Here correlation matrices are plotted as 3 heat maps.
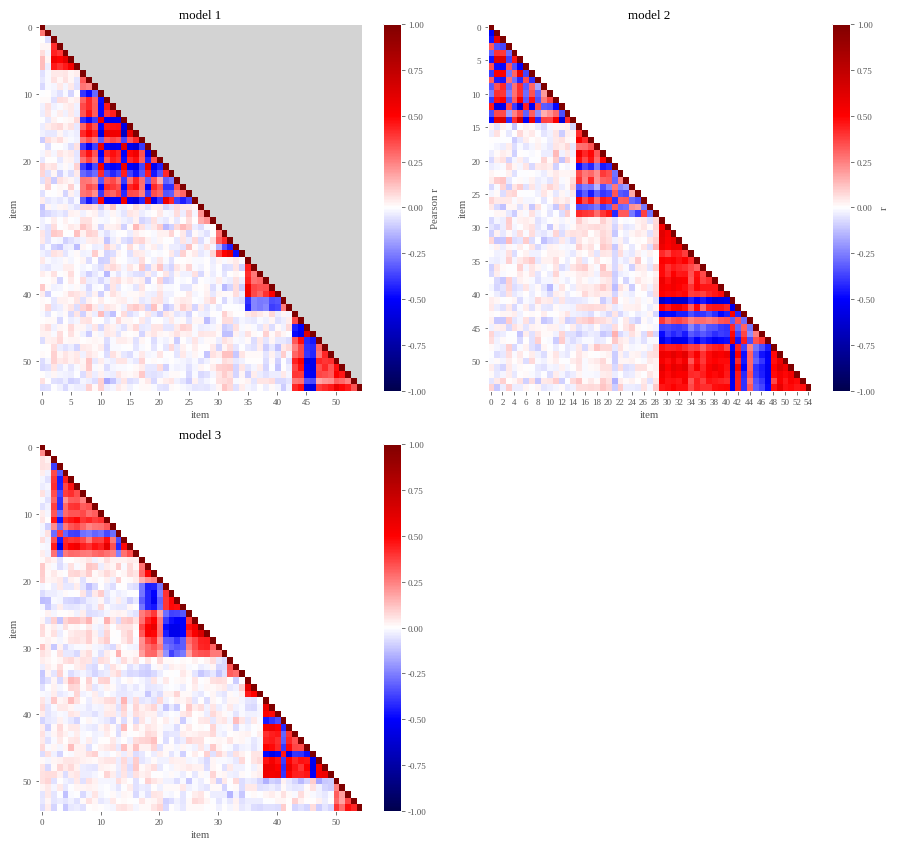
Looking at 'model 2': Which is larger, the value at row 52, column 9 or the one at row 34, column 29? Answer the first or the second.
the second
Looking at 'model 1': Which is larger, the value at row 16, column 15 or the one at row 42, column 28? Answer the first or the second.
the first
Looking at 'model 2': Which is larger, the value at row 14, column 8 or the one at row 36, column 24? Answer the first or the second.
the second
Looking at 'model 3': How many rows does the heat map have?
55
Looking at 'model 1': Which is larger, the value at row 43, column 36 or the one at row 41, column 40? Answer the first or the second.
the first
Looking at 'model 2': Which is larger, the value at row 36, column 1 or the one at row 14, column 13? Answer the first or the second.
the second
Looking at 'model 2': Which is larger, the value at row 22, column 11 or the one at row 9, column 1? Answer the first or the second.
the second
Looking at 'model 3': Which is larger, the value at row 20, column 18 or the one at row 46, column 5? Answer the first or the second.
the first
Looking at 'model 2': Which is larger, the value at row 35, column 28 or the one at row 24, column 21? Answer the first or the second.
the second
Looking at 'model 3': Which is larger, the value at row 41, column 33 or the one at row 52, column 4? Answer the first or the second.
the first
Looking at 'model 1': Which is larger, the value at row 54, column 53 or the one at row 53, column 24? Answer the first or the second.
the first
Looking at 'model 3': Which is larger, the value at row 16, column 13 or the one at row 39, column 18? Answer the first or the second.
the second
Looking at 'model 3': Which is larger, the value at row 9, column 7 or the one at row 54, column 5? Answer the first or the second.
the first
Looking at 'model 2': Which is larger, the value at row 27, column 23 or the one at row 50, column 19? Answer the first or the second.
the second
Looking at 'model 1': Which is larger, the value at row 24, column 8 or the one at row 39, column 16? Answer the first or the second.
the first
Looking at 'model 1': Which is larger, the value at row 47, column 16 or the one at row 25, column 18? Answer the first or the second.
the first
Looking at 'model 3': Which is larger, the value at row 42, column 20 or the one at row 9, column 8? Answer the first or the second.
the second
